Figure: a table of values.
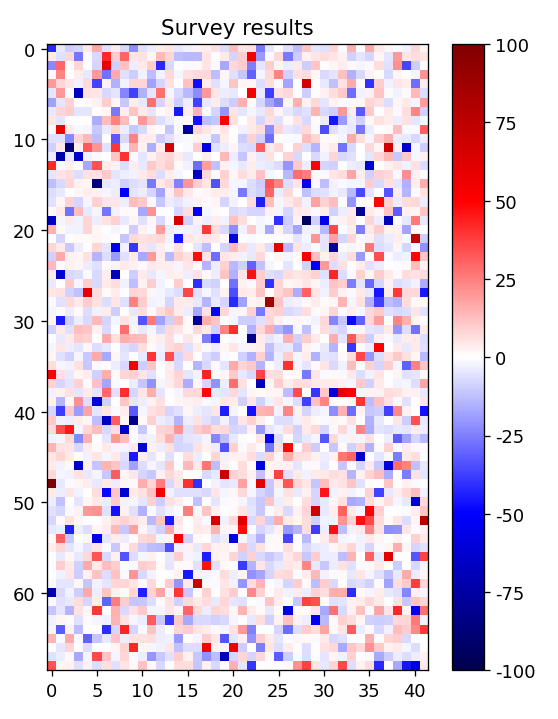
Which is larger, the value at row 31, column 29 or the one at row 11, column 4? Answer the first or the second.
the second
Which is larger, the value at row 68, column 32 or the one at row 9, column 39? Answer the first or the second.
the first
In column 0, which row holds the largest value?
48
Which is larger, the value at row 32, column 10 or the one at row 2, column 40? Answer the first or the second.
the first
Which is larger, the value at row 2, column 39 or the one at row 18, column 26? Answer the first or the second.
the second
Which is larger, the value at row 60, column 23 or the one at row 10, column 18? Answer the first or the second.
the first
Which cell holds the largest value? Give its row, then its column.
48, 0
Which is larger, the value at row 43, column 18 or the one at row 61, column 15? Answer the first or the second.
the second
